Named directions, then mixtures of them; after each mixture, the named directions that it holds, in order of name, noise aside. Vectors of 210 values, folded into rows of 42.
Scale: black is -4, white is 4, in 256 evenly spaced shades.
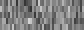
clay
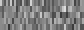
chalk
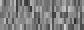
chalk, clay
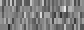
chalk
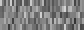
chalk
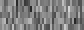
chalk, clay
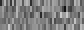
chalk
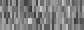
clay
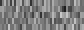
chalk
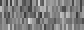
chalk, clay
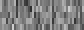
chalk, clay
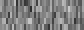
chalk, clay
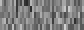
chalk, clay
